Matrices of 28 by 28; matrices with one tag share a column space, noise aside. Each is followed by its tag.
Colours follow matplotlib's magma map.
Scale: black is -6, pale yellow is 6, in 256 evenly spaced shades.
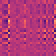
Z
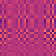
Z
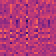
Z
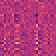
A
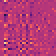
A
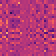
Z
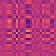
Z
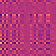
A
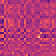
Z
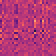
Z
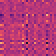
A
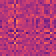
Z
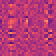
Z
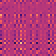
A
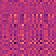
A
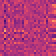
Z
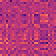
A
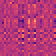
Z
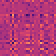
A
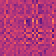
Z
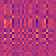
Z
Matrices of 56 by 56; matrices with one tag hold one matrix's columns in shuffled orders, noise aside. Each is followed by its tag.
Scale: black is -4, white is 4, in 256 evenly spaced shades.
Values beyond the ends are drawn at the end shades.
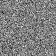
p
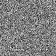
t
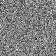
t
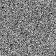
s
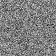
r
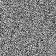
s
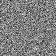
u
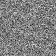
r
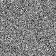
t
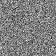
u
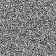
r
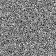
r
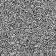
p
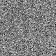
s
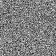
s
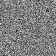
u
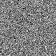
u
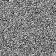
p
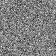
t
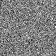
p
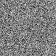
r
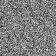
t
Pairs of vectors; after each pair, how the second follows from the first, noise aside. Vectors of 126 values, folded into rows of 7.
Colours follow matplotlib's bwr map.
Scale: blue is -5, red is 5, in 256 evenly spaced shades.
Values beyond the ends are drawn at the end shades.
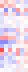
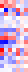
scaled up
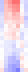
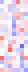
shuffled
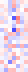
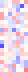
shuffled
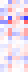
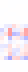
partly zeroed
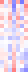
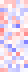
shuffled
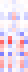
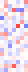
shuffled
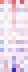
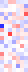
shuffled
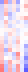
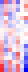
scaled up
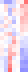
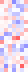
shuffled
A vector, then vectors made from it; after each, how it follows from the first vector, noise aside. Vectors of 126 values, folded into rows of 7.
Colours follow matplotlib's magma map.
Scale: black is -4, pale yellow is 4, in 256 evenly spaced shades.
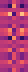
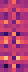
reversed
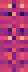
negated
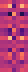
negated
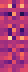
negated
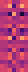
negated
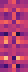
reversed
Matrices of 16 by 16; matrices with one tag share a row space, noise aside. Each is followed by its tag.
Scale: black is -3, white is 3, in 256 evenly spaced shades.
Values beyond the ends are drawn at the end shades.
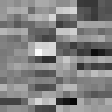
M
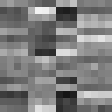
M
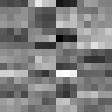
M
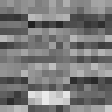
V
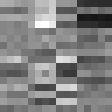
M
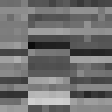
V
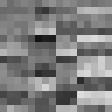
M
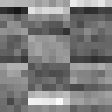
V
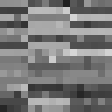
V
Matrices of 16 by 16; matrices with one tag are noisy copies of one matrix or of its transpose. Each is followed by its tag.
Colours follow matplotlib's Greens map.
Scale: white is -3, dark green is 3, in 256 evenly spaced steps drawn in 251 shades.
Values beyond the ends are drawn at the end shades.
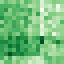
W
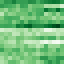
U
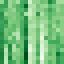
U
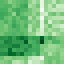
W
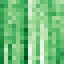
U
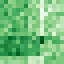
W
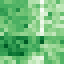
W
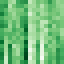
U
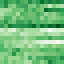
U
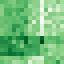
W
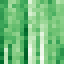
U
